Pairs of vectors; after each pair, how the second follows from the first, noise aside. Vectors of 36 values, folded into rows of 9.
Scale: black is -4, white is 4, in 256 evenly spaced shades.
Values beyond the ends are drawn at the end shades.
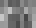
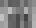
copied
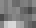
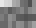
wrapped around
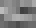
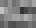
copied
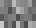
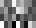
scaled up
